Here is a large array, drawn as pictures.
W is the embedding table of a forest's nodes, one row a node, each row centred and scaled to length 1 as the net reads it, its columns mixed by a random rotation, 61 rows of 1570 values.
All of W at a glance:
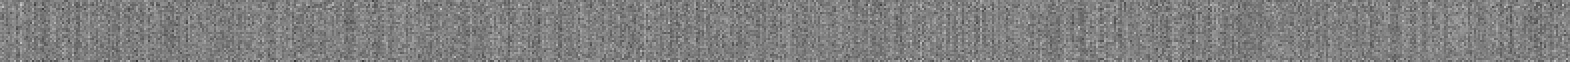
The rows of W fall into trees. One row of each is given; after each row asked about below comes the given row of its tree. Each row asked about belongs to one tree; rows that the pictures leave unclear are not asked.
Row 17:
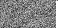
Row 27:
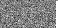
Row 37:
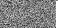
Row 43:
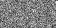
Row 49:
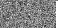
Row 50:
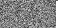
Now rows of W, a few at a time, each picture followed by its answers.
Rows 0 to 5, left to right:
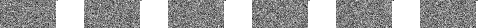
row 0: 27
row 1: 37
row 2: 49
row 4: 49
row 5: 49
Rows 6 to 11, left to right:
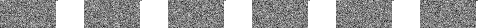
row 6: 43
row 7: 43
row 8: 50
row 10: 43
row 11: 50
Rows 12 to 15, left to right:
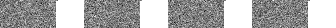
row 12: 49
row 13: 37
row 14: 50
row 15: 49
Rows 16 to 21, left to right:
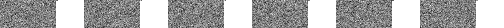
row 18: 17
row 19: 50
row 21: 43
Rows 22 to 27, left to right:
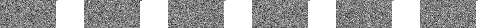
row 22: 50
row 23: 50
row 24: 37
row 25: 17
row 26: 43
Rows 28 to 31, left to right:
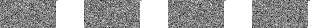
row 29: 27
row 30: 50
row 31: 43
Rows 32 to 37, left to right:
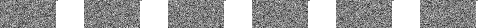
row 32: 17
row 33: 49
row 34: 43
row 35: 50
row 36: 50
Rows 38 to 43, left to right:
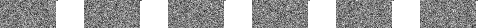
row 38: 49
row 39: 50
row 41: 50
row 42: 49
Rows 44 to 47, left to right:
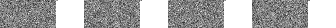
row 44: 37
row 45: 43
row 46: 43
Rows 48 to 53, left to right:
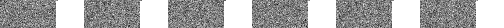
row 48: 17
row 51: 49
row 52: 49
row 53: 43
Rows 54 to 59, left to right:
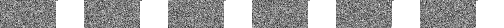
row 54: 27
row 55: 49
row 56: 43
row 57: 27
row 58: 50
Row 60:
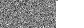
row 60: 49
